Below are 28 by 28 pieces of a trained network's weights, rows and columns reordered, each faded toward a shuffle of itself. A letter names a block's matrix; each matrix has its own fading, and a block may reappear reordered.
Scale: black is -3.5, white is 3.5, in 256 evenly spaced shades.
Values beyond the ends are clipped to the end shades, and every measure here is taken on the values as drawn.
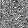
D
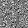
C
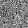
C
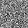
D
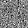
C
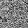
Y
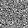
C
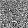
Y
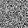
Y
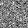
C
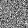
C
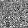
Y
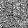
D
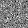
D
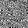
Y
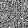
D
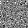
C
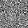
Y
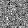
C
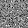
D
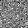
D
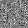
D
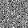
C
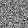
C
